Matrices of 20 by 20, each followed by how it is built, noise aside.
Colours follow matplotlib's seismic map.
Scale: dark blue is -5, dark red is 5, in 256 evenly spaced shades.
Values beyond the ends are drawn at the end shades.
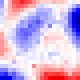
smooth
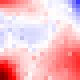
smooth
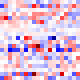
uneven rows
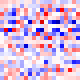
uneven rows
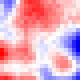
smooth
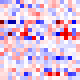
uneven rows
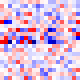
uneven rows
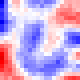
smooth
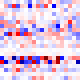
uneven rows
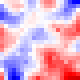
smooth
